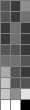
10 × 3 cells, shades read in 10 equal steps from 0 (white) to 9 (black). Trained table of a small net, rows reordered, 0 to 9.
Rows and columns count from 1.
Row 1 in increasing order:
4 6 7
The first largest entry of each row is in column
2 2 1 1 3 3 3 2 2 3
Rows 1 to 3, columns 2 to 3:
7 4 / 7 5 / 5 7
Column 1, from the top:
6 6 7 7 6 5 3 2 2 0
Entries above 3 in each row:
3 3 3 3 3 3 2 2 1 1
